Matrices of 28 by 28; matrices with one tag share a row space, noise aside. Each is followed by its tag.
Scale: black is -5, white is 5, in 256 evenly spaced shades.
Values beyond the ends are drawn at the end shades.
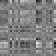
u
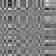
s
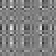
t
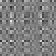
t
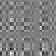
t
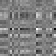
u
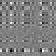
t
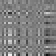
s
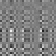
t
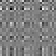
t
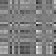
u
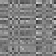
u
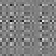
t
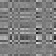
u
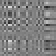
s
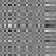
s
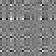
t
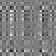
t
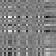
s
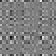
t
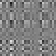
t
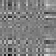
s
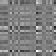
u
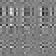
t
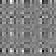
t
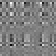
t
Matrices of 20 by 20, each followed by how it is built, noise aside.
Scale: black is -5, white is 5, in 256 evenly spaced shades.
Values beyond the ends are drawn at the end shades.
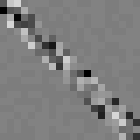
banded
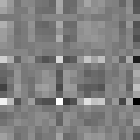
low rank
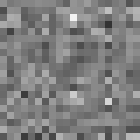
low rank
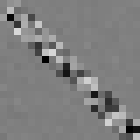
banded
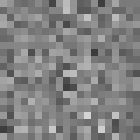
low rank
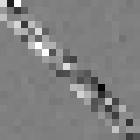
banded
